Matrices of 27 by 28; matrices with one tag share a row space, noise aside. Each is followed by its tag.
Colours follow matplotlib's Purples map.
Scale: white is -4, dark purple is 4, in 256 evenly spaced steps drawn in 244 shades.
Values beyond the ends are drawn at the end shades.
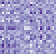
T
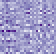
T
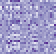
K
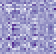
K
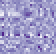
T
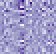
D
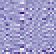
D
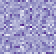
D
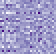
T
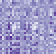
K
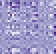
K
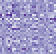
K
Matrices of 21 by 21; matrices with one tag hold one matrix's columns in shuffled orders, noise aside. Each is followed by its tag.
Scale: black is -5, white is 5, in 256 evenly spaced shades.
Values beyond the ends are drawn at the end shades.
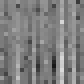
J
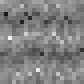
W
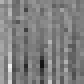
J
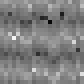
W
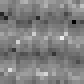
W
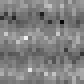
W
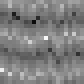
W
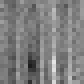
J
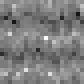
W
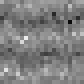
W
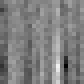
J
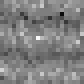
W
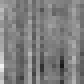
J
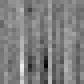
J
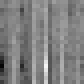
J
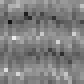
W
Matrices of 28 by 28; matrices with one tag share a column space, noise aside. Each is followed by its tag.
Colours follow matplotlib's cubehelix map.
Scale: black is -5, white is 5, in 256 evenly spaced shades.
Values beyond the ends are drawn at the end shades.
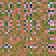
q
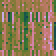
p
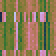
p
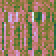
p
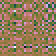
q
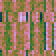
p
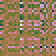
q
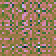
q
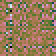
q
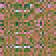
q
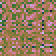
q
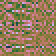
q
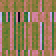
p
